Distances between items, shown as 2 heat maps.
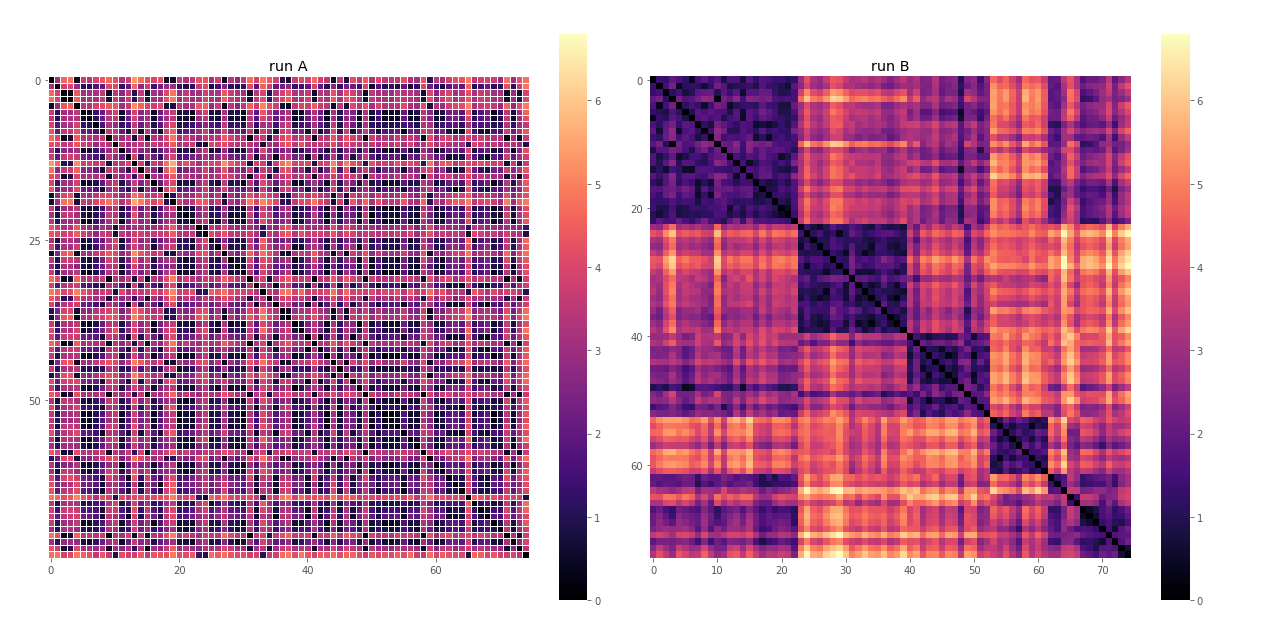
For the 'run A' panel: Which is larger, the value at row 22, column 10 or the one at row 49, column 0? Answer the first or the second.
the second
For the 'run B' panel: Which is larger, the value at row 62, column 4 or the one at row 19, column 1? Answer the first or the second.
the first
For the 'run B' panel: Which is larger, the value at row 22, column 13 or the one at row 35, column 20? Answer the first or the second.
the second
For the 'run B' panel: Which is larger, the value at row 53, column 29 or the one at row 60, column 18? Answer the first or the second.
the first
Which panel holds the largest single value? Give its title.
run B
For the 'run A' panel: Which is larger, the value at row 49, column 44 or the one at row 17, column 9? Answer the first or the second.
the first
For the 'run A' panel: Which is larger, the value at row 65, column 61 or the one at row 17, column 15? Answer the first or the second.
the first
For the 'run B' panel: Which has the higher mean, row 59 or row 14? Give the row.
59
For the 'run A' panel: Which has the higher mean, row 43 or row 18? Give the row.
18
